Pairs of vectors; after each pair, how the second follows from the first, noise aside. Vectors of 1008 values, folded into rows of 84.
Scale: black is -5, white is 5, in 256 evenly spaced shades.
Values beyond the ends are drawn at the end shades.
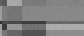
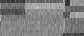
wrapped around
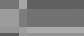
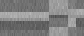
wrapped around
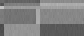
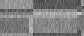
wrapped around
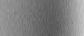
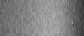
negated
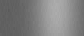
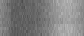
wrapped around
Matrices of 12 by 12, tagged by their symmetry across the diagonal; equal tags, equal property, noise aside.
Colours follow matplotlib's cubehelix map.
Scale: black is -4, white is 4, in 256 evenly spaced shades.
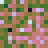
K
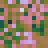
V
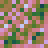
K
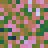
V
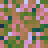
V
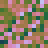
V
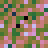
K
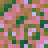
K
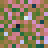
V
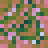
K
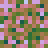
K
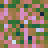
V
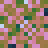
K
